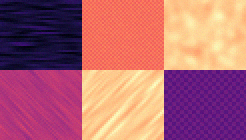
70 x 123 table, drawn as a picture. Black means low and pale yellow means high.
It is made of 2 by 3 panels. Panel 1,1: very low, streaked across, faint in contrast. Panel 1,2: high, checkered, faint in contrast. Panel 1,3: very high, blotchy, faint in contrast. Panel 2,1: middling, slanting down to the right, faint in contrast. Panel 2,2: very high, slanting up to the right, faint in contrast. Panel 2,3: low, checkered, faint in contrast.
